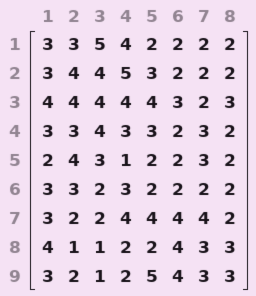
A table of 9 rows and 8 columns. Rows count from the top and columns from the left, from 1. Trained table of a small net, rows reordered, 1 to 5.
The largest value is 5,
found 3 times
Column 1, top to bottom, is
3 3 4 3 2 3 3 4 3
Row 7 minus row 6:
0 -1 0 1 2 2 2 0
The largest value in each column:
4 4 5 5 5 4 4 3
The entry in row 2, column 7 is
2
